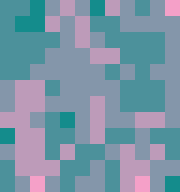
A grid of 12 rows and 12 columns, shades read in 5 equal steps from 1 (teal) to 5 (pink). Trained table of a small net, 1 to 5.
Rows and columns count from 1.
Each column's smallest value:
1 1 1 2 1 2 1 2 2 2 2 1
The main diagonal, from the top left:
2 1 2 3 3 3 4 3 2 3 3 1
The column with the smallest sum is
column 1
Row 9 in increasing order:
1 2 2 2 2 2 2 3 3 4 4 4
